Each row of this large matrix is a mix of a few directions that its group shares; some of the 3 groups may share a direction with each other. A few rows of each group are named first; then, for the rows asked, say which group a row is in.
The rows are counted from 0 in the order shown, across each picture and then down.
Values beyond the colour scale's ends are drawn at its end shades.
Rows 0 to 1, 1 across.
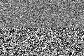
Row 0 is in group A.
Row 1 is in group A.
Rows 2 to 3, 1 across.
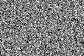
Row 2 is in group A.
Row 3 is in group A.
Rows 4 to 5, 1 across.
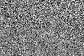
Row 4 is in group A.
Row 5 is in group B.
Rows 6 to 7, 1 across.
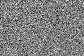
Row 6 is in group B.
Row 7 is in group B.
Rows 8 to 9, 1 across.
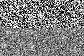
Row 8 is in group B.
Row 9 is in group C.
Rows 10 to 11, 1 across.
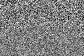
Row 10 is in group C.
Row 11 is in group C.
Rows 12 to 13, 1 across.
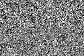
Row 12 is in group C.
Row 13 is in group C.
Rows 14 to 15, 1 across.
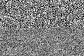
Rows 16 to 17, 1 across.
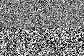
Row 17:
C
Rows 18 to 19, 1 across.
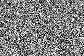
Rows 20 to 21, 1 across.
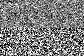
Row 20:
C
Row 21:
B
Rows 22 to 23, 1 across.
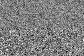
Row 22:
B
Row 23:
A
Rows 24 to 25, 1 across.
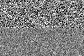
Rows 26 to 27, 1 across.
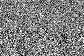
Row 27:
C
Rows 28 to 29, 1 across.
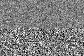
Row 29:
B
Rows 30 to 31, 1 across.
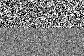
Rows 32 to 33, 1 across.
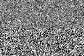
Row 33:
A
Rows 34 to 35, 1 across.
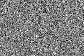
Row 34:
B
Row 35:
B
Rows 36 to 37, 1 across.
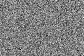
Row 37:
A
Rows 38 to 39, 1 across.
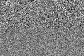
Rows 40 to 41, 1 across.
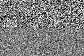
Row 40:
C
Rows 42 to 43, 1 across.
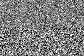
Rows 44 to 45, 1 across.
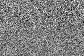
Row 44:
C
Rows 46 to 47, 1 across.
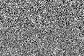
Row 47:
B
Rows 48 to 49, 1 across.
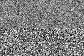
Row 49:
B
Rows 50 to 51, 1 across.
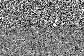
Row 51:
A
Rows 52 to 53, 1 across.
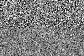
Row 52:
C
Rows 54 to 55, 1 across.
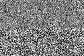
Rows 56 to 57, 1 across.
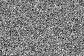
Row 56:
A
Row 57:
A
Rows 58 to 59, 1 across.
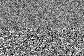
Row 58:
B
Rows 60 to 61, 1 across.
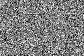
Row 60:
B
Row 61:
C
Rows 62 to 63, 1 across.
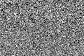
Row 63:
A
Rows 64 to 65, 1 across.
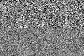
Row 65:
C
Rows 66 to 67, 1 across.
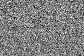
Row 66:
C
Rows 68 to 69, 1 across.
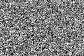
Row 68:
A
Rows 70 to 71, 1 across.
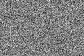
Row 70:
C
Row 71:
A
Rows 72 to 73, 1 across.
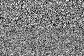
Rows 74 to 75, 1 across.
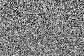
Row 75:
C
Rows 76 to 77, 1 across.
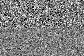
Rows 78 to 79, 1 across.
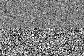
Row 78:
C
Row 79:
A
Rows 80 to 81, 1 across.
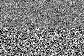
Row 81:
A
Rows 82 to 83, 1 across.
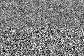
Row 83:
A
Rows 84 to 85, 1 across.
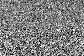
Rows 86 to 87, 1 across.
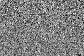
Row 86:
B
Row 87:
B
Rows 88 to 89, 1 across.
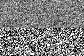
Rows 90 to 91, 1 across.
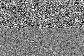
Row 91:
B
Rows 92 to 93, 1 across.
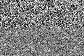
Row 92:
A
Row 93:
C
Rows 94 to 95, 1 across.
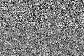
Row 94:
A
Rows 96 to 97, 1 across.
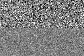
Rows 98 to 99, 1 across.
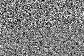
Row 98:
A
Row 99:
B
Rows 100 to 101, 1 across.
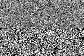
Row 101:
B
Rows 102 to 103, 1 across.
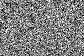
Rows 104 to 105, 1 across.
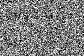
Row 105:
C
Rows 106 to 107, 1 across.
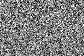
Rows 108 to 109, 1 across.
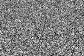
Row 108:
A
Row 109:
A
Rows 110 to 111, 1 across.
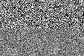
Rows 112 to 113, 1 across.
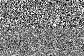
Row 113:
C
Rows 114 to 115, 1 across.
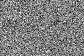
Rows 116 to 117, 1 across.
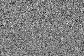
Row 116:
A
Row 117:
A
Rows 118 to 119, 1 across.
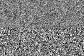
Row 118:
C
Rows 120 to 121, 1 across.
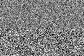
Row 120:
B
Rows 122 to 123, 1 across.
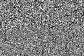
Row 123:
C
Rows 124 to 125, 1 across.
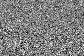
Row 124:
A
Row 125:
C
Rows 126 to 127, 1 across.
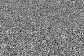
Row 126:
A
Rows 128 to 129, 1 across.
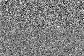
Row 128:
C
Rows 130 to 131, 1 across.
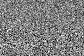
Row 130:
A
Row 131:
C
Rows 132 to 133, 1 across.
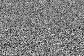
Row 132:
B
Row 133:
C
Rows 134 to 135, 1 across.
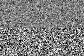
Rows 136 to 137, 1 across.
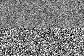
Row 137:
B
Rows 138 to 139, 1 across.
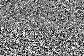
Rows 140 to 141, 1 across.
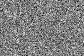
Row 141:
B
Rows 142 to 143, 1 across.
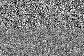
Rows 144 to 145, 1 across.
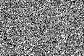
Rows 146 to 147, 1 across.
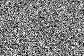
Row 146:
C
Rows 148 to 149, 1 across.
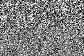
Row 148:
C
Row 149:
B
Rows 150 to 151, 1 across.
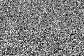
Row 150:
B
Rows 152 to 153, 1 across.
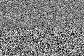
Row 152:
C
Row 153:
A
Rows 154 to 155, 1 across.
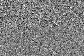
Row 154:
B
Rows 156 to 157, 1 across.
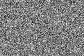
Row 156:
B
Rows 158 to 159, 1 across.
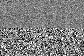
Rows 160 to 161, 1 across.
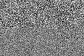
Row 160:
B
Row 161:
C
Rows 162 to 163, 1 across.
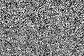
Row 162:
A
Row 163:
A
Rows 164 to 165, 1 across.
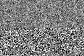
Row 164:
A
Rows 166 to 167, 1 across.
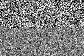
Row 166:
B
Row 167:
A
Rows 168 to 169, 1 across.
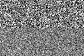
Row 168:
A
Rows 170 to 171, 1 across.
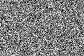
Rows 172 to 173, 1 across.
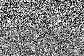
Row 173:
B
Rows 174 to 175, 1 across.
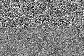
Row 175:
C
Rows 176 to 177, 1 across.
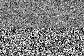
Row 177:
A
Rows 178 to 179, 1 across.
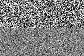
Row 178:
C
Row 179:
A
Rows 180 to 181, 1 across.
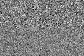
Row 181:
A
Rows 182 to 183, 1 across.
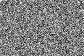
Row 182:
C
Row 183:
C
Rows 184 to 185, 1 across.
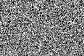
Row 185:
B
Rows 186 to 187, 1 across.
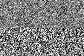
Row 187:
B
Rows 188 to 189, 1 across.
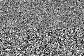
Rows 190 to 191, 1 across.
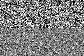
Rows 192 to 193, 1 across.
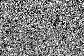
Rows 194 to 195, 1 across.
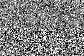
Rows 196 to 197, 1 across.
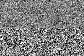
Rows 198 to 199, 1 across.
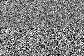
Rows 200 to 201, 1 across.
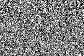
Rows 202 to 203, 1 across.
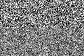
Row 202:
B
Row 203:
A
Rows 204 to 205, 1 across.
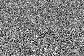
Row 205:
B
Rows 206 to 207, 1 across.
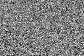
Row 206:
A
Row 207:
A
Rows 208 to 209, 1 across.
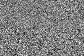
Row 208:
C
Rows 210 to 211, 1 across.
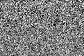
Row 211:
B
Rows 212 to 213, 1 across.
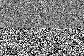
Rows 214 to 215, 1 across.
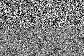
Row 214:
C
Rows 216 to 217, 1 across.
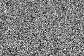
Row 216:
C
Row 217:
C
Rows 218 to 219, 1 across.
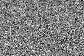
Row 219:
A
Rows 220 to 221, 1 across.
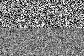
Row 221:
A
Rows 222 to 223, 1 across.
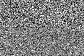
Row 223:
A
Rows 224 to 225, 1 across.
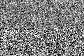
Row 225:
C
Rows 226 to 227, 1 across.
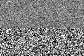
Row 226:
C
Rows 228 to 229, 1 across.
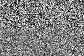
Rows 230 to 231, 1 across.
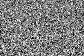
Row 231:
A
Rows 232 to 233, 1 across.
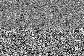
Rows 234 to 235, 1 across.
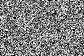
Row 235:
A
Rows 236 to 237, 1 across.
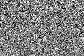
